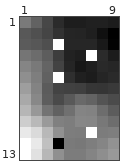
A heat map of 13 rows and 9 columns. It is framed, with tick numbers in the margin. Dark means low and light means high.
Odd rows or columns: none. Mirror symmetry: none. Ninth with the lowest average: top right. Lone odd cells: 5, 4 higher and 1 lower than their neighbours. Slope: up to the bottom left.
